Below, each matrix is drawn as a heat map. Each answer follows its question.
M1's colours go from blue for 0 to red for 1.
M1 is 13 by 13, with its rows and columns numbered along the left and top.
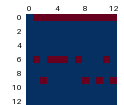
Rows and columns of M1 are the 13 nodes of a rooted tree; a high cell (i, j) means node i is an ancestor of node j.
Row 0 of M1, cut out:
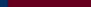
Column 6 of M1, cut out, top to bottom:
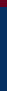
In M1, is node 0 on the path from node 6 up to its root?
yes
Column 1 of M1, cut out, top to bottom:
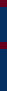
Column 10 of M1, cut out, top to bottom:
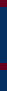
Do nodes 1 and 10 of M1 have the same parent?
no
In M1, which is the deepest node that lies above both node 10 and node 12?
9
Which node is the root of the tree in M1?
0
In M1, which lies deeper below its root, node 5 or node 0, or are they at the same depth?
node 5
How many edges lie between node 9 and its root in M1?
1
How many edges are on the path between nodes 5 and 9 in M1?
3
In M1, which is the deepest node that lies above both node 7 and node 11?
6
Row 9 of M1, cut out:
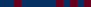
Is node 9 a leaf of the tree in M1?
no
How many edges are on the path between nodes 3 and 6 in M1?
1
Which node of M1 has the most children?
6
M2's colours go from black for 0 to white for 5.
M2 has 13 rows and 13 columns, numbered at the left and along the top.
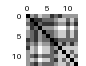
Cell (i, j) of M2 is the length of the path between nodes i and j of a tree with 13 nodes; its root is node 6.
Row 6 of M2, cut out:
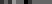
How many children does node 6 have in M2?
3
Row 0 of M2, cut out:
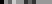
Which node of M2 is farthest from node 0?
3
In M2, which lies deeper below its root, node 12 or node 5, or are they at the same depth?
the same depth
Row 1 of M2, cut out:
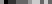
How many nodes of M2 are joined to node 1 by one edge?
2
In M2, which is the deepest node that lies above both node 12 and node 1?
2
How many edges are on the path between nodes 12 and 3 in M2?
3
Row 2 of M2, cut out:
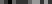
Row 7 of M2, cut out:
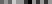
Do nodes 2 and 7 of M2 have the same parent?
yes
